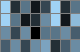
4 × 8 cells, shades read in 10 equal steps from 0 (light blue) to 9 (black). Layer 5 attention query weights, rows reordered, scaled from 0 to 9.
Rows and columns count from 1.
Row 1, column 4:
8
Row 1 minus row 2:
0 3 -4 1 3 0 -1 3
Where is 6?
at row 1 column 5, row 3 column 2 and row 4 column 3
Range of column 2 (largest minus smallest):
4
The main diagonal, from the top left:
0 4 3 3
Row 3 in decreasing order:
9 6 5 4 4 3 3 3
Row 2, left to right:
0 4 8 7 3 0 8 1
